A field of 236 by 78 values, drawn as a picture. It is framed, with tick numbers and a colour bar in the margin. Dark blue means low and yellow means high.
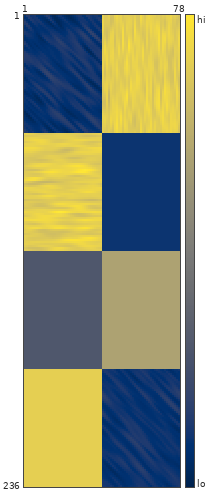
It is made of 4 by 2 panels. Panel 1,1: very low, slanting down to the right, faint in contrast. Panel 1,2: very high, streaked downward, faint in contrast. Panel 2,1: very high, streaked across, faint in contrast. Panel 2,2: very low, flat. Panel 3,1: low, flat. Panel 3,2: high, flat. Panel 4,1: very high, flat. Panel 4,2: very low, slanting down to the right, faint in contrast.
